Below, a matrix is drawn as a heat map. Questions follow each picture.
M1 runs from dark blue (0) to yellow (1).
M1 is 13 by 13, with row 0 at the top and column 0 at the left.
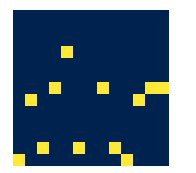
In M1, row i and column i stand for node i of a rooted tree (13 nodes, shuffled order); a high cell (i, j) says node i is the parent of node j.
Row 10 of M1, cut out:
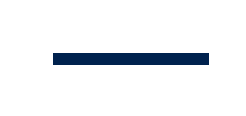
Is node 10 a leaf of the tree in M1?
yes
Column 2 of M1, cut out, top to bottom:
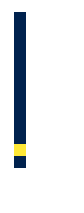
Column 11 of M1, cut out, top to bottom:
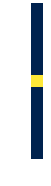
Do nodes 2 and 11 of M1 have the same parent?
no
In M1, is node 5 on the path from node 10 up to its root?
no
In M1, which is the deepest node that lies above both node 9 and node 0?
12
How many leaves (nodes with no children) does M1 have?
8
